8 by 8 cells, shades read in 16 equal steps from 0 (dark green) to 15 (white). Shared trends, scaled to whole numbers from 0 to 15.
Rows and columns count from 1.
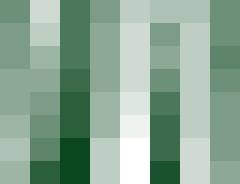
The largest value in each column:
10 12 4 11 15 10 12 8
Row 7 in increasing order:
0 3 5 7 10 11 12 15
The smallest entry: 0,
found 2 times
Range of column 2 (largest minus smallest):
10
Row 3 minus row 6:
-2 3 2 -1 -2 5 0 -2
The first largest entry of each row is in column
2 5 5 5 5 5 5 5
